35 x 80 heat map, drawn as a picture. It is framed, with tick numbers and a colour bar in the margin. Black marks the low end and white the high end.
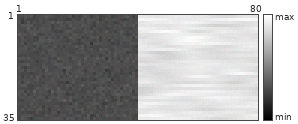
It is made of 1 by 2 panels. Panel 1,1: low, fine-grained, faint in contrast. Panel 1,2: very high, streaked across, faint in contrast.
